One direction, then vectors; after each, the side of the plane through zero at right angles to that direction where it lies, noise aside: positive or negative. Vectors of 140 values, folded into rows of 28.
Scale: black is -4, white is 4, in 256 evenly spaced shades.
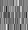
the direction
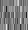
positive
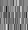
positive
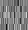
negative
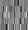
negative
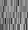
negative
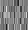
negative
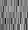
negative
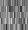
negative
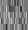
negative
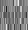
positive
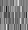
positive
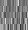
positive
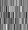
positive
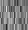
negative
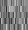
positive
